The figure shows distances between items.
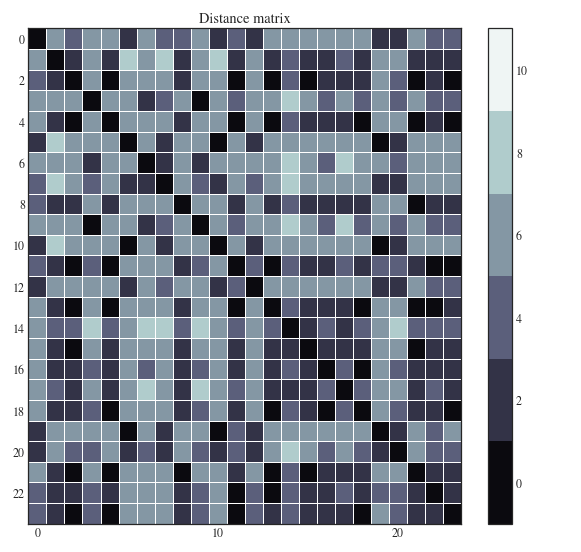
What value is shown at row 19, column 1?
6
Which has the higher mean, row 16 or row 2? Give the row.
16
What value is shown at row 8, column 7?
6
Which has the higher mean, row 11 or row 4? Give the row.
4
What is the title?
Distance matrix
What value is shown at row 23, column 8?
2
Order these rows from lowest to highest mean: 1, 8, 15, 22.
22, 15, 8, 1
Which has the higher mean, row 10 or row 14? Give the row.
14
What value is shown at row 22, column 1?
2
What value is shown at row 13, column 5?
6
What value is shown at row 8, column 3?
6
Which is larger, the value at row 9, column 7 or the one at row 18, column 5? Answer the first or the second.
the second
